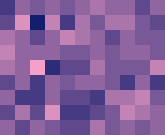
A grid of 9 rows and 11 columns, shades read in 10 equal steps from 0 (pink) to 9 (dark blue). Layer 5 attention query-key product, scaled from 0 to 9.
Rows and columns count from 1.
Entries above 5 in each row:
2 4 2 0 3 4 5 5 3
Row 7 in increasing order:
2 3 3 4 4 5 6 6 7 7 7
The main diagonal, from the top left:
7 1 6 4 6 4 7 5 4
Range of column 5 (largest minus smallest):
5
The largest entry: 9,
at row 2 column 3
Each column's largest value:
7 7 9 8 7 7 7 6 7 6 7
